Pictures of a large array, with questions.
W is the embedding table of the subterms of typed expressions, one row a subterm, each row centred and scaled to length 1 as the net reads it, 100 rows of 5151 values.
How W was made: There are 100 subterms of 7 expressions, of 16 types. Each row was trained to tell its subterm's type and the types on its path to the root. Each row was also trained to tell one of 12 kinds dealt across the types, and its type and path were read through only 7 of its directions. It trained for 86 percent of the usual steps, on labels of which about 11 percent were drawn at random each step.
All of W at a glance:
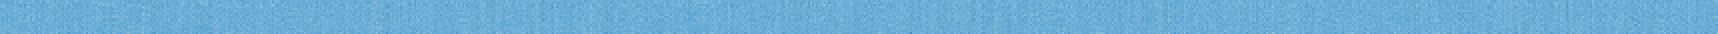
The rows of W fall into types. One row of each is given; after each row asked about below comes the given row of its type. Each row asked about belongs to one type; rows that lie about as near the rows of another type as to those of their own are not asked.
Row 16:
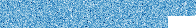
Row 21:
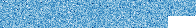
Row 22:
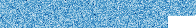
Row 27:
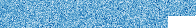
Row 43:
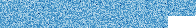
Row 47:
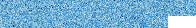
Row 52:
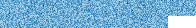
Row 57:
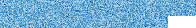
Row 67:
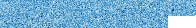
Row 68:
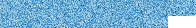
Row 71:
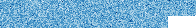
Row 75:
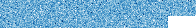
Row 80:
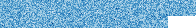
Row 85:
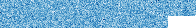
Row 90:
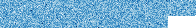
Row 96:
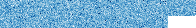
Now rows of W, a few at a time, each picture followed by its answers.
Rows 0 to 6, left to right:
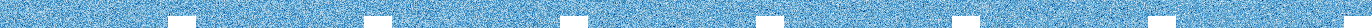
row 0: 16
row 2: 67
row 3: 47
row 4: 52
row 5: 22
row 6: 96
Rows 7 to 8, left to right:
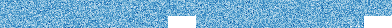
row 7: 47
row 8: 52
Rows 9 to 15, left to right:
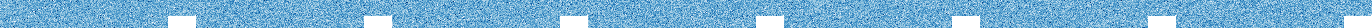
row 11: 22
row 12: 22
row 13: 80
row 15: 75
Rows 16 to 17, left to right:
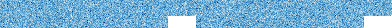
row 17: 16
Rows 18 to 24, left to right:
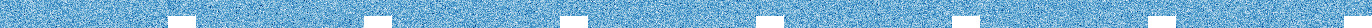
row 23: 21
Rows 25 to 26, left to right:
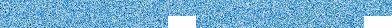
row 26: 27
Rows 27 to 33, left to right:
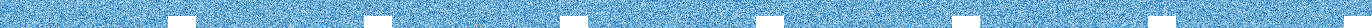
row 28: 68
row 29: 47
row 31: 22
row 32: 75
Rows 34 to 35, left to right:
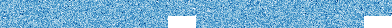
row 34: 67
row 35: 80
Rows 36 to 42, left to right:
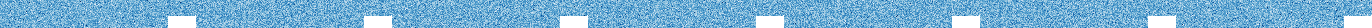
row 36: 85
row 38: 90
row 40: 52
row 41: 80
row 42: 68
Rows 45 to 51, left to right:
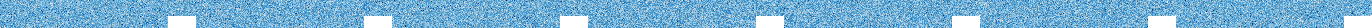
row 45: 27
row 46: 21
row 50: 22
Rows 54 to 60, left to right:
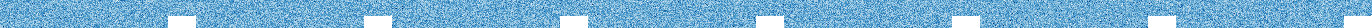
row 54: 67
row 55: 47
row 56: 80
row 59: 47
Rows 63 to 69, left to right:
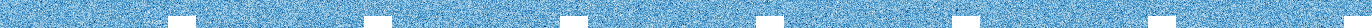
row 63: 68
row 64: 90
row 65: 85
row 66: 16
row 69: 21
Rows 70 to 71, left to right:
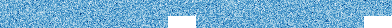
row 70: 16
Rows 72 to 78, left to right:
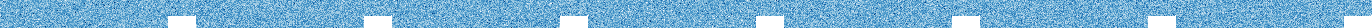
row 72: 80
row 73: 90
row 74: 67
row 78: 43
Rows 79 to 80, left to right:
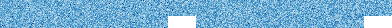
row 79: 80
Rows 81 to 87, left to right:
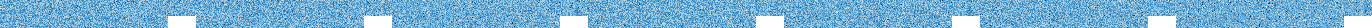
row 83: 85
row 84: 43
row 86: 21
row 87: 16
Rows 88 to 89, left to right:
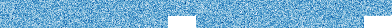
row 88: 47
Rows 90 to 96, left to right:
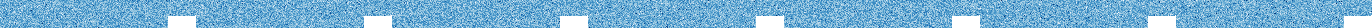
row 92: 16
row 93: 96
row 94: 67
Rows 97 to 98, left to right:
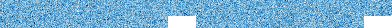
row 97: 43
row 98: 85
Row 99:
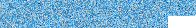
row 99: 22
